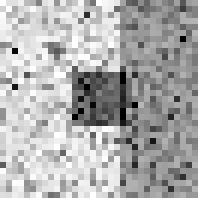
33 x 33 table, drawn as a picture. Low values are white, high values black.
The right part is higher, past a seam about 60% of the way across. On average the colour sits 30% of the way up the scale. Values change most from cell to cell in the centre. The ninth with the highest average is the centre. In the centre lies a patch that is higher than the rest.
